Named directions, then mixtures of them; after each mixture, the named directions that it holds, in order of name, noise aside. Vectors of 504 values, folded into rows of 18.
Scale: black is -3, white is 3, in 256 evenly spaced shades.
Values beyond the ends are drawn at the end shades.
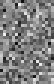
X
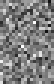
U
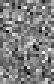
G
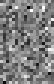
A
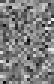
A, U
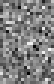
G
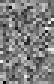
A, U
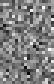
A, G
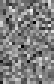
U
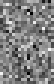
G, U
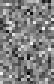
G, U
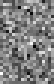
G, U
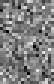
G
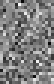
X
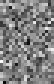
A, U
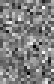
G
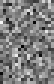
G, U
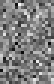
X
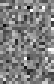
A, G
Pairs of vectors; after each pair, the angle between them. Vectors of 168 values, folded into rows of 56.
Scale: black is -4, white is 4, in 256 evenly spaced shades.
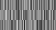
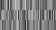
orthogonal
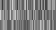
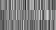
partly opposed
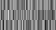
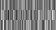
nearly opposite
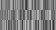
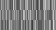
partly opposed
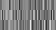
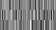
nearly parallel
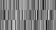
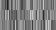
partly opposed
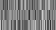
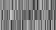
partly aligned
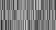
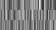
partly aligned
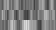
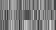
partly aligned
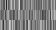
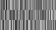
nearly parallel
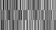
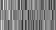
nearly opposite
